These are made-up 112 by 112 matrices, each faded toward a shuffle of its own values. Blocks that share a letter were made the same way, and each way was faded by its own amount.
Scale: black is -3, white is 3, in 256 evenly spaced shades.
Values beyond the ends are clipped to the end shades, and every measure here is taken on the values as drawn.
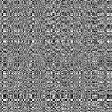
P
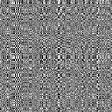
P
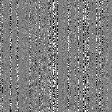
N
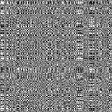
P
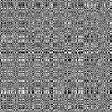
P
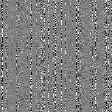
N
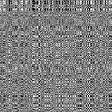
P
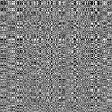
P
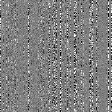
N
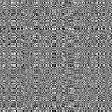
P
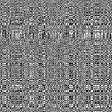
P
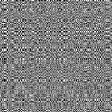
P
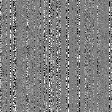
N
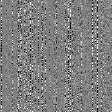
N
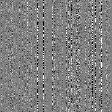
N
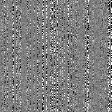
N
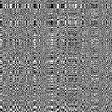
P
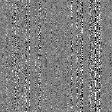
N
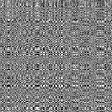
P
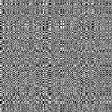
P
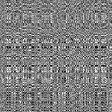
P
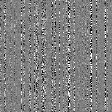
N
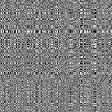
P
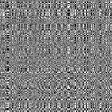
P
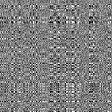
P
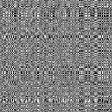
P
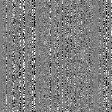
N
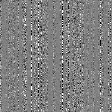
N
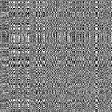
P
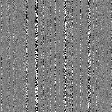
N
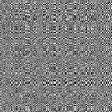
P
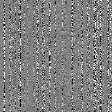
N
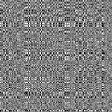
P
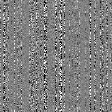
N
